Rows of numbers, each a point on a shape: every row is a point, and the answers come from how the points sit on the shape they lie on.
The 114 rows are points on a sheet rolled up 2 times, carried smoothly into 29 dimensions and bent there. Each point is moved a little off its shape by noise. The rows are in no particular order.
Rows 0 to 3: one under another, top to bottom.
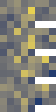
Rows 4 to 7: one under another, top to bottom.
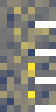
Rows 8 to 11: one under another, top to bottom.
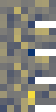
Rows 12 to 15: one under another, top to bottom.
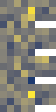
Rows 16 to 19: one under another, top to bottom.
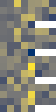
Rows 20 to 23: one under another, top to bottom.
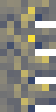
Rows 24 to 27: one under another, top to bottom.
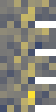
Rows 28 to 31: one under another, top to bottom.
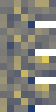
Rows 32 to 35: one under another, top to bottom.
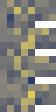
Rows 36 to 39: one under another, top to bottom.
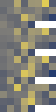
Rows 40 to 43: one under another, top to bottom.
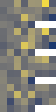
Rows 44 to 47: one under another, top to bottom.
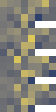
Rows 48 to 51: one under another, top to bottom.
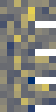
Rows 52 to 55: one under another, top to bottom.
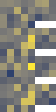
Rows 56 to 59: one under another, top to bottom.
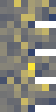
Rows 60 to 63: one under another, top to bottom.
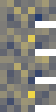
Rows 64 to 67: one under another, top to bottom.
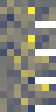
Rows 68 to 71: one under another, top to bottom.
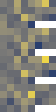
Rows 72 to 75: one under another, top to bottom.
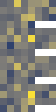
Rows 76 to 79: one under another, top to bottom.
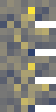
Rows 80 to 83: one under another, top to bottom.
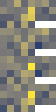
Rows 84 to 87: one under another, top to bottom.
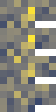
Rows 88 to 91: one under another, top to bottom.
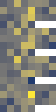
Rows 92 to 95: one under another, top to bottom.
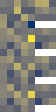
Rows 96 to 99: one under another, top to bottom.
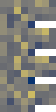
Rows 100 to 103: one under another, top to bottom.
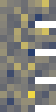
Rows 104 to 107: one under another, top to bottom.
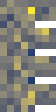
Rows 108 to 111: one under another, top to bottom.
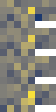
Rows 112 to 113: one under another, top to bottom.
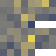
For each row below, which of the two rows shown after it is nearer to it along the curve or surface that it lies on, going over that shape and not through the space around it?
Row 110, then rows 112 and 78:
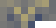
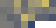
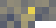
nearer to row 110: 78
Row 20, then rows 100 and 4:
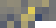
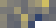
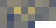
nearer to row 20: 4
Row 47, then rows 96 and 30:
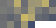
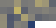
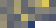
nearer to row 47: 96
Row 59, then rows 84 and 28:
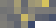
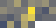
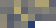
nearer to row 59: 28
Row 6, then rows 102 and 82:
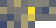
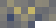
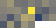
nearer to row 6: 82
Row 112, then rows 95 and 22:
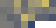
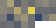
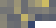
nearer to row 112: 22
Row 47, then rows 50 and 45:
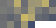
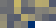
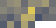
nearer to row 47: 45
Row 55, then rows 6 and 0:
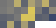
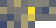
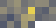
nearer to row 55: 6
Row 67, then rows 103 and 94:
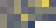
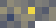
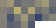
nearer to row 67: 94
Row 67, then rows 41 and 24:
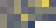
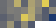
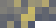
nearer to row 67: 41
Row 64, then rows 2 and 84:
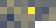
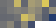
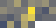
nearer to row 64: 84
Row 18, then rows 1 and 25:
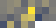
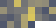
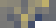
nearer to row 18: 1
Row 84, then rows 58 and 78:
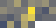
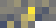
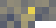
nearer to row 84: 58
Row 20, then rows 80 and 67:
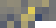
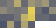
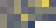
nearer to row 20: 80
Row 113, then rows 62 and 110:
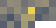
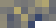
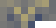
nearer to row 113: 110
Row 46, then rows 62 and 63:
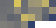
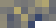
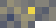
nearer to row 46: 62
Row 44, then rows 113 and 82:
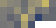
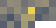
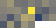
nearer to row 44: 113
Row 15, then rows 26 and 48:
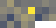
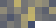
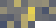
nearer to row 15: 48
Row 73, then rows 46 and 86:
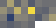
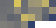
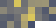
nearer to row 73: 86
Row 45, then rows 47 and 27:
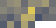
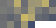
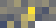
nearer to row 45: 47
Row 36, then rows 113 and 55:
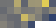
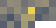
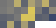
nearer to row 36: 55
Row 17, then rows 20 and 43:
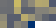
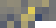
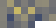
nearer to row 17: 43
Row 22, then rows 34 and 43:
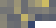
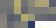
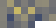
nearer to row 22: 34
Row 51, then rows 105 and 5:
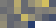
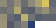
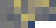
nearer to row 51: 105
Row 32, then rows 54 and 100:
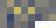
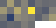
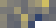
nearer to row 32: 54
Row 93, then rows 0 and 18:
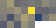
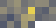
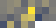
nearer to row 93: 18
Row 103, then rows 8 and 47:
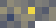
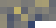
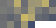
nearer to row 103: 47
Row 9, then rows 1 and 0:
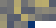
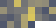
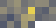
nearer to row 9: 1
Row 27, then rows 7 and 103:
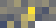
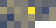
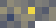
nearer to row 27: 7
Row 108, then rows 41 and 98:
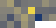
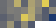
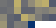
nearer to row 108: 41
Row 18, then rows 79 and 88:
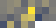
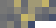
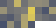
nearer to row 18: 88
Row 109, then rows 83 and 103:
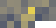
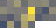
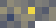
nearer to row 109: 103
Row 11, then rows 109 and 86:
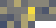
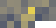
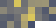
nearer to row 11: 86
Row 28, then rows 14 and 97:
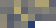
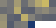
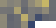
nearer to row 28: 97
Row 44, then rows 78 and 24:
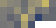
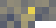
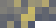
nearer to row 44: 78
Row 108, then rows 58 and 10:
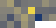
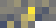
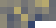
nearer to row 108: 58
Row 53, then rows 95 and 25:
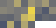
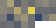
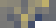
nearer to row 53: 95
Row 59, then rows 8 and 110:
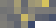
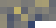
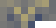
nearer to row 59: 8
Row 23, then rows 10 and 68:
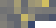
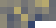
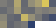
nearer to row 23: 10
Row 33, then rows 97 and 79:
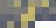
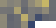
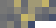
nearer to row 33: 79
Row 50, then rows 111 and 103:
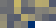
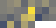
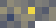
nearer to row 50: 111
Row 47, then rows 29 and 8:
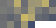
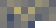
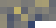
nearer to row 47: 8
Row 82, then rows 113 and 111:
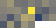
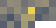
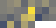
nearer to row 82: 111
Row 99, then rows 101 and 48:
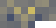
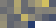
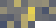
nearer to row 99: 48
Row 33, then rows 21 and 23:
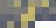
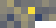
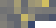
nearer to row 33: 23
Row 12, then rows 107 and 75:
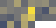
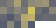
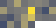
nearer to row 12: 75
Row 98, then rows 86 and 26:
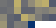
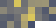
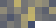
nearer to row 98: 86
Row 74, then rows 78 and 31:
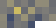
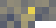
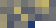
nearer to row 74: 78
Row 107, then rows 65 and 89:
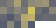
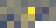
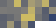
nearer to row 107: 65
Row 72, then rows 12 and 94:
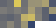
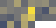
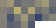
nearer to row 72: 12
